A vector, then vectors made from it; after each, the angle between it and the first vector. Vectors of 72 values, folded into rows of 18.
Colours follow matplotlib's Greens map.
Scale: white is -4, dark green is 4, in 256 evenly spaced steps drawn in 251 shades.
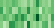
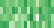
nearly opposite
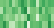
nearly opposite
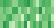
nearly opposite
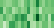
nearly parallel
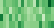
orthogonal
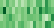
orthogonal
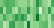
nearly parallel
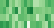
partly opposed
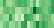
partly opposed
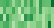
partly opposed
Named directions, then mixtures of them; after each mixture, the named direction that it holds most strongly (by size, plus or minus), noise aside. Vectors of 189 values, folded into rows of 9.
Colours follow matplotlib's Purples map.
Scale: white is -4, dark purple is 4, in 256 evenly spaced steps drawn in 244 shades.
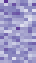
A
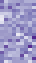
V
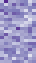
A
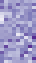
V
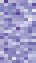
A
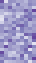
V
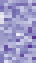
V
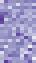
V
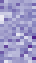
V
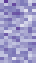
A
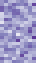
A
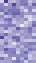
A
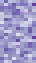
A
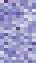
A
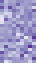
V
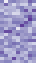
A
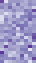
V
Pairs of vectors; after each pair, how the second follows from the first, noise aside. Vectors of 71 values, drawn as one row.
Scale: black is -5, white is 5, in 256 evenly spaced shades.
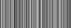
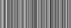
wrapped around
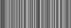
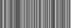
wrapped around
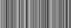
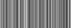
sign-scrambled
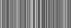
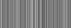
shrunk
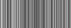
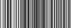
scaled up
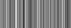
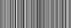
sign-scrambled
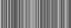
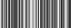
scaled up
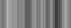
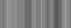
shrunk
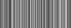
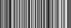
scaled up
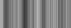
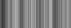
wrapped around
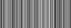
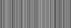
shrunk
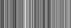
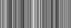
wrapped around
